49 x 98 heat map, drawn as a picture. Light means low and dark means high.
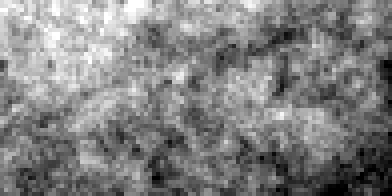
Average level on the scale: 50%. Slope: up to the bottom right. Ninth with the highest average: bottom right. Mirror symmetry: none. Grain: blotchy.
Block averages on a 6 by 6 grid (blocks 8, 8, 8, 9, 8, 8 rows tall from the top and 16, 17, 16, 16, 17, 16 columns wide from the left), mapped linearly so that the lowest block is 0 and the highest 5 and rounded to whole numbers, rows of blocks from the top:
0 0 1 1 3 2 / 1 0 2 3 3 3 / 1 1 2 2 3 3 / 2 2 2 2 2 3 / 3 3 3 3 3 4 / 3 3 3 3 4 5
